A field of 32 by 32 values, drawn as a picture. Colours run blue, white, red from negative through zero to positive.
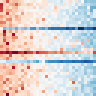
Rows 10, 18 and 21 differ from the rows beside them. Values rise toward the left. On average the colour sits 50% of the way up the scale.
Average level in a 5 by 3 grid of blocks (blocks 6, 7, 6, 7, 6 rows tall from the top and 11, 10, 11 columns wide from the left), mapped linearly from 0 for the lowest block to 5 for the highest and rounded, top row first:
4 2 1 / 4 2 0 / 5 3 2 / 4 2 0 / 4 2 1
